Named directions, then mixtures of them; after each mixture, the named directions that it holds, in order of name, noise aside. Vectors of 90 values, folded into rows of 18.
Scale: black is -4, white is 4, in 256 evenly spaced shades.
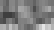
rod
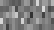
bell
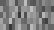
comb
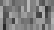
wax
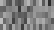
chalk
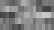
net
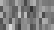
comb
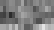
rod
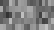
chalk, comb, rod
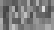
bell, rod, wax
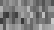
bell, rod, wax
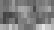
rod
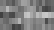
net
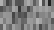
chalk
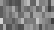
bell, chalk, net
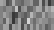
bell, chalk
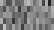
chalk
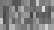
bell, rod, wax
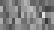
comb, net, wax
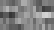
net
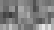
rod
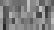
wax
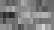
net, rod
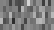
chalk, wax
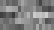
net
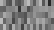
chalk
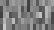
wax
